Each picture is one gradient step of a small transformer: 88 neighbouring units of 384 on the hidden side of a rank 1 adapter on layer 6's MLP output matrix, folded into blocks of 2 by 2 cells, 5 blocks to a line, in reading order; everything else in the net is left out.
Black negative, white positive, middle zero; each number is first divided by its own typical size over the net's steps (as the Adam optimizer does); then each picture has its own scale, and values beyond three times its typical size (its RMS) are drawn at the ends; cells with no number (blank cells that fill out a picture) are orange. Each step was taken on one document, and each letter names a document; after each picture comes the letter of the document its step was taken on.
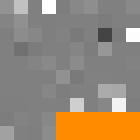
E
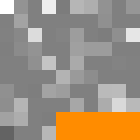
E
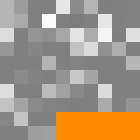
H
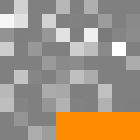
H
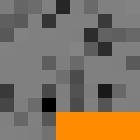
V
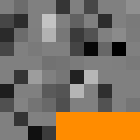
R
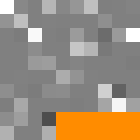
E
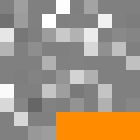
H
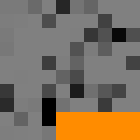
V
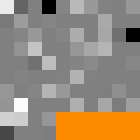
E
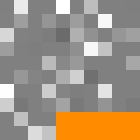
H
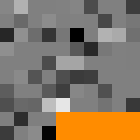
R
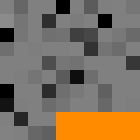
R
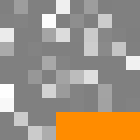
H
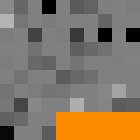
E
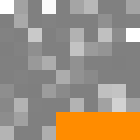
E
